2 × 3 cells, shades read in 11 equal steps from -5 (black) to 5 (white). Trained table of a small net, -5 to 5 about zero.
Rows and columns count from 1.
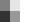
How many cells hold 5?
2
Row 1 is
0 4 5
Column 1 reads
0 -3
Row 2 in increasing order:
-3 1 5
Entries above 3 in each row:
2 1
